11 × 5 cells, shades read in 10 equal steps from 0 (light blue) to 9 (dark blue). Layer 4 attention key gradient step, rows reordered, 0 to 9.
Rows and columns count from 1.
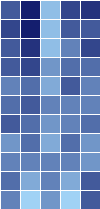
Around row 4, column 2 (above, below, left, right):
8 5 6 3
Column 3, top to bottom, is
1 1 1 3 2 4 3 2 4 4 3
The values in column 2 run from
0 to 9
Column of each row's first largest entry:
2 2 2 2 4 2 1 2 1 5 5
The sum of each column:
56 60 28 47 57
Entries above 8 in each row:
1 1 0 0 0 0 0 0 0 0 0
